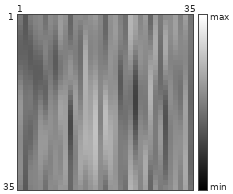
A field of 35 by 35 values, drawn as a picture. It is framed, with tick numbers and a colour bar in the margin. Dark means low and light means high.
Grain: streaks running down. Average level on the scale: 50%. Histogram: bell-shaped.
